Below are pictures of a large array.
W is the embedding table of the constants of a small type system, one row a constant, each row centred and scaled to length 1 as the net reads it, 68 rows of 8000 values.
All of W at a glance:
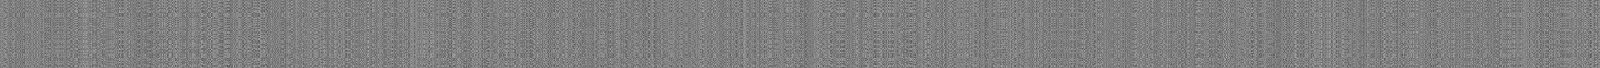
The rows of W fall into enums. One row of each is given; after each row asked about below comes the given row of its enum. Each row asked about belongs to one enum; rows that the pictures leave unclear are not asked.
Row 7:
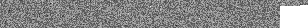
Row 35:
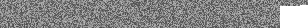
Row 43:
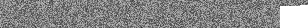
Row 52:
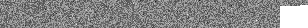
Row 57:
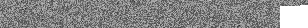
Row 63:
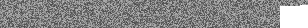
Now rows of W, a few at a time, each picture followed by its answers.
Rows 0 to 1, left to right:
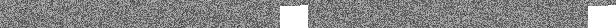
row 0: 57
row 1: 7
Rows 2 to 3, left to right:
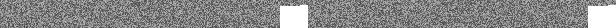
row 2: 35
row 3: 63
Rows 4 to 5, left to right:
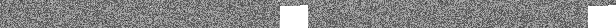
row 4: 7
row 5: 57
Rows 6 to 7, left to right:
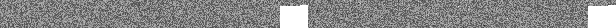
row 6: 35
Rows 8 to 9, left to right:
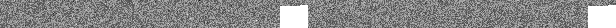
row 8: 52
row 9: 57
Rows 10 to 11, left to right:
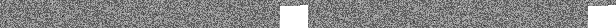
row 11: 7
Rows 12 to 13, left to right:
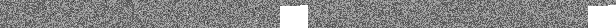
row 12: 52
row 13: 63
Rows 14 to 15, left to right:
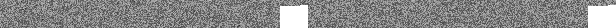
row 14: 57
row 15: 63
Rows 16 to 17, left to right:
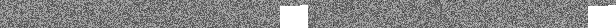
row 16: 63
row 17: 52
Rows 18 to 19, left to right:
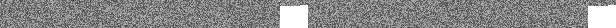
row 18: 7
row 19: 35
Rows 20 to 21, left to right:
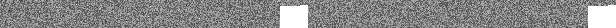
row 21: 35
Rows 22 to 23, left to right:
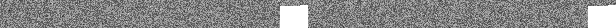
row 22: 7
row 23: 43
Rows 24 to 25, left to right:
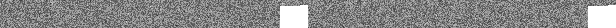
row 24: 7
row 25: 43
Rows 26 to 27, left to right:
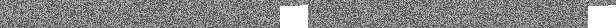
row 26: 63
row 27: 7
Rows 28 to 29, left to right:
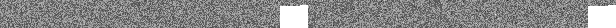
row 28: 35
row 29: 52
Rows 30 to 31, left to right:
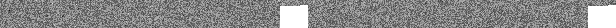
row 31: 57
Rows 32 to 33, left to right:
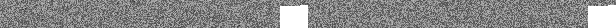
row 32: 57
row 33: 35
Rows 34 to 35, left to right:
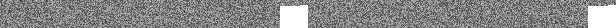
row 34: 7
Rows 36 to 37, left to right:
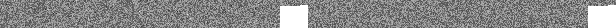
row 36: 52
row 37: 35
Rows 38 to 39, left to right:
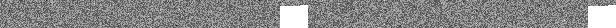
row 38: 7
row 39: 52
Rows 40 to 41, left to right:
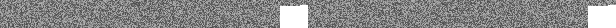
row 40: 35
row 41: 63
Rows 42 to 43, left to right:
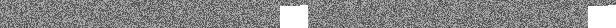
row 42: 35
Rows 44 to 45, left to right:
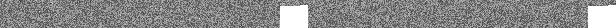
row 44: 7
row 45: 57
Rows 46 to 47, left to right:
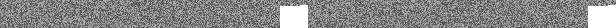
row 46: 35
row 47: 63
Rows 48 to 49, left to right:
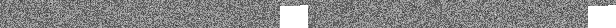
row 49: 52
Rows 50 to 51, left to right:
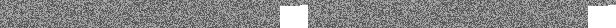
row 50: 63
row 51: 63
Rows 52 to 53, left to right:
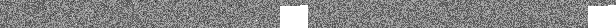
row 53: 35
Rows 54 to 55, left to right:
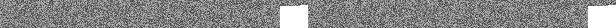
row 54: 43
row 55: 43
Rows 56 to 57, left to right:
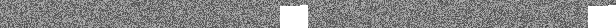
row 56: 35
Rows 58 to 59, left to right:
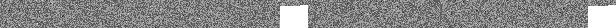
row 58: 7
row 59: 52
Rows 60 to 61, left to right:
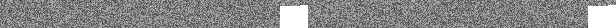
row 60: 7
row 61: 63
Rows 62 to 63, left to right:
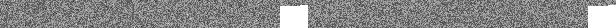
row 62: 52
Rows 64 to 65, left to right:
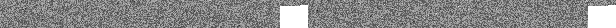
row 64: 57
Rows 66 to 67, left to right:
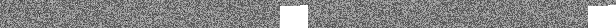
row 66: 7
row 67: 63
